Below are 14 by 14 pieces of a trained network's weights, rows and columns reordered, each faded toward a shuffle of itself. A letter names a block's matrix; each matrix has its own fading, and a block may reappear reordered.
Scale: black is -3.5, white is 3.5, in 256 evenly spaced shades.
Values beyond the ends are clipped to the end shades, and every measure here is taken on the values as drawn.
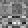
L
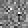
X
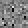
X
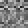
L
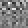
L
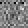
L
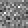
X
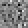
X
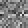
L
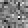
X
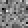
X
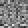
L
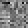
L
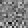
L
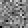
X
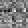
L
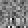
L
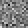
X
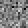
X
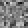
L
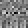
L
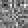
L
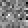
X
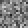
X
